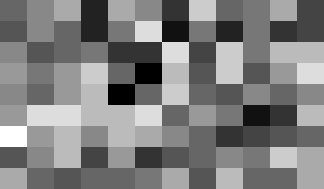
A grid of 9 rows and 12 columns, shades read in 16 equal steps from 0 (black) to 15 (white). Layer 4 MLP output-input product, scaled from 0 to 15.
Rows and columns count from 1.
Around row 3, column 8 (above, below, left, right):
7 5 13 12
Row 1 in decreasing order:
12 10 10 10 8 8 7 6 6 4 3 2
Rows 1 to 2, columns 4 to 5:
2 10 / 2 7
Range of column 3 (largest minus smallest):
8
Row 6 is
9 13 13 11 11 13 6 9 7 1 3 11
